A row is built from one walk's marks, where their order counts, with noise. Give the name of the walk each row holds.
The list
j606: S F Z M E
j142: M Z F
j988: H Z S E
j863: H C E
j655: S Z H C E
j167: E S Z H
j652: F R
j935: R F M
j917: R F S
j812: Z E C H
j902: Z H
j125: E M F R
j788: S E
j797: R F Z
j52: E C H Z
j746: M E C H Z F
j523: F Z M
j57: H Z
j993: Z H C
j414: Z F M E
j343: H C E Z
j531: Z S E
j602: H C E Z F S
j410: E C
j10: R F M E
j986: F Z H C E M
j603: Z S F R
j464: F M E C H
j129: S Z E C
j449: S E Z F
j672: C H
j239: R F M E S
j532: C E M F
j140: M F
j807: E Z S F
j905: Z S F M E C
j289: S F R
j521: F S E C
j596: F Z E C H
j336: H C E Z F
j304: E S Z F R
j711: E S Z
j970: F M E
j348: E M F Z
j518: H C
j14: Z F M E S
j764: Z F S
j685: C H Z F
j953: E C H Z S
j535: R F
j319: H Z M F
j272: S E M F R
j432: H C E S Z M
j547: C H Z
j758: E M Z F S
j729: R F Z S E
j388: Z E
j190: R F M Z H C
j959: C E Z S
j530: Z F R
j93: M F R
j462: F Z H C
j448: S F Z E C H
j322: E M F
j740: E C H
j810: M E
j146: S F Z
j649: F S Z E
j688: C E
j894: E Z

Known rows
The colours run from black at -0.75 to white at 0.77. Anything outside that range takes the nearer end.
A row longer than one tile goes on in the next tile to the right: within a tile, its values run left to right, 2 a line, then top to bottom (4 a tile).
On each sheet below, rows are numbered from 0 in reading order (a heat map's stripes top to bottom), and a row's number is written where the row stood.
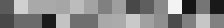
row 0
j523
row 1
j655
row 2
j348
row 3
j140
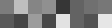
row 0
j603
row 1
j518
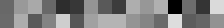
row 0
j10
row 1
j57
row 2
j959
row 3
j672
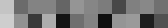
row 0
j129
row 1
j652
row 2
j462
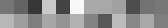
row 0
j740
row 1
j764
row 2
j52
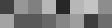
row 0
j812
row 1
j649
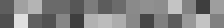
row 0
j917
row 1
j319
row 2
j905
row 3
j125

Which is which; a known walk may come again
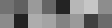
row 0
j336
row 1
j649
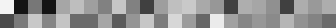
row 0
j140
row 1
j655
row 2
j125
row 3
j788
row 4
j602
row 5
j959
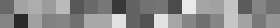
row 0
j432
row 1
j807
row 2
j518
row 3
j414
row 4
j146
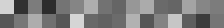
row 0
j142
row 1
j239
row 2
j10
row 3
j993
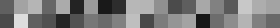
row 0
j917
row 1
j535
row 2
j970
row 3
j521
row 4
j14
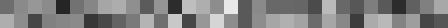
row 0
j905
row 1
j596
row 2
j304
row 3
j863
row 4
j449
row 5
j167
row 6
j319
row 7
j464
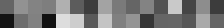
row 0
j652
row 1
j410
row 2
j190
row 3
j746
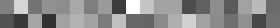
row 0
j530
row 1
j953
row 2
j388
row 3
j348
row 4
j729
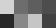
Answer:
j93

